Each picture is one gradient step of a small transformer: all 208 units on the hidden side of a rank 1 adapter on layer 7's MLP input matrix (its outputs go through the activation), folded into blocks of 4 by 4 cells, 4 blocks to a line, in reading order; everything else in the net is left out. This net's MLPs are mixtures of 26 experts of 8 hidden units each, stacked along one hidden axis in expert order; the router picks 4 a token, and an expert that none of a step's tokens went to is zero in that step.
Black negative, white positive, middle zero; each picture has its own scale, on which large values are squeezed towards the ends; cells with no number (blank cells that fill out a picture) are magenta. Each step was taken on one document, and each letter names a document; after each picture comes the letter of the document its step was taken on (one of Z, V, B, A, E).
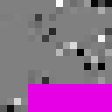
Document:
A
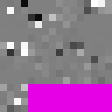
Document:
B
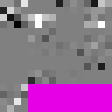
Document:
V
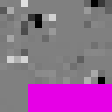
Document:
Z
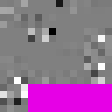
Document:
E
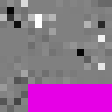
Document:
V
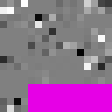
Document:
A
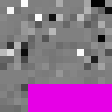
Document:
B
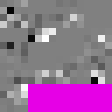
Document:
E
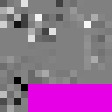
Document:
E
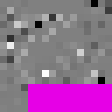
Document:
Z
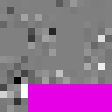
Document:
E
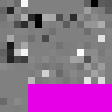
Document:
Z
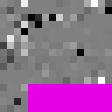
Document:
B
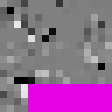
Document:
V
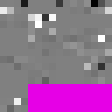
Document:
A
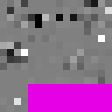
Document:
Z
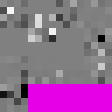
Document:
E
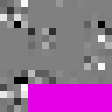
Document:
V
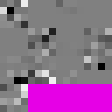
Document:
V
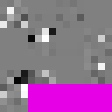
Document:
E
